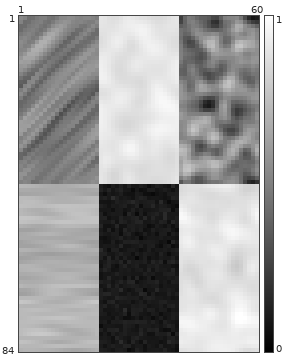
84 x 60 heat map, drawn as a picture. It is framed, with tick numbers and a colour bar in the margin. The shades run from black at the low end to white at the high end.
It is made of 2 by 3 panels. Panel 1,1: middling, slanting up to the right. Panel 1,2: very high, blotchy, faint in contrast. Panel 1,3: middling, blotchy, strong in contrast. Panel 2,1: high, streaked across, faint in contrast. Panel 2,2: very low, fine-grained, faint in contrast. Panel 2,3: very high, blotchy, faint in contrast.
